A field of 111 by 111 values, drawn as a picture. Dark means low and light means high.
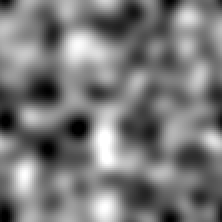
Seam: none. Mirror symmetry: none. Slope: none. Average level on the scale: 50%. Lone odd cells: none. Odd rows or columns: none.
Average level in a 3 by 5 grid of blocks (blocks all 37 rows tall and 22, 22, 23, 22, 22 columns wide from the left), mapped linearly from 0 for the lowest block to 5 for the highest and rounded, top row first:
4 4 2 0 4 / 0 0 4 1 3 / 3 2 5 1 0
